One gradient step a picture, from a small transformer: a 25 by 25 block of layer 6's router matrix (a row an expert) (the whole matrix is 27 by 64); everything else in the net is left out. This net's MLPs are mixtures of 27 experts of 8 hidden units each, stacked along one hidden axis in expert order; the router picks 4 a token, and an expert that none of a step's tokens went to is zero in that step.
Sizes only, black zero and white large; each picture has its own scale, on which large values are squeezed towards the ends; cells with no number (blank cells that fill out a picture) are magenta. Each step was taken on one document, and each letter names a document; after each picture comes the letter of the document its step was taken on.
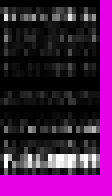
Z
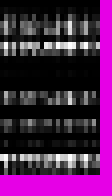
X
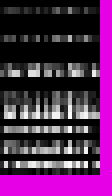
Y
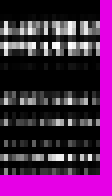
X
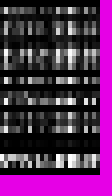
Z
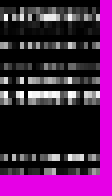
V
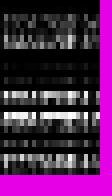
X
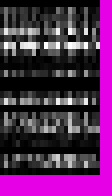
X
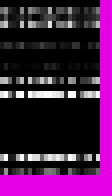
V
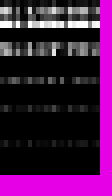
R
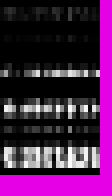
Y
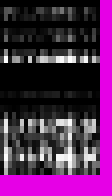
Z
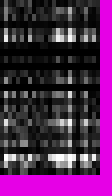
Z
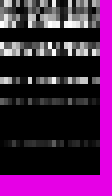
R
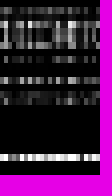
V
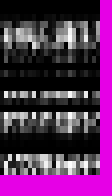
X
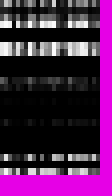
R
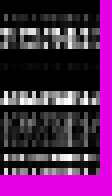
X
